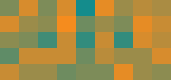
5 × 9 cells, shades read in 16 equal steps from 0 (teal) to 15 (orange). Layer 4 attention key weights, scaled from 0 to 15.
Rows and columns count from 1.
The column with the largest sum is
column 4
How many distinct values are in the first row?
7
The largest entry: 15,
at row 2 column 4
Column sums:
45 50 39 58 21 53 41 56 54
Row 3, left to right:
8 7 3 12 2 12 2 13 11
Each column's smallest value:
5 7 3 6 0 7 2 9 8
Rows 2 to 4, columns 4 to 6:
15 6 9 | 12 2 12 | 12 6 11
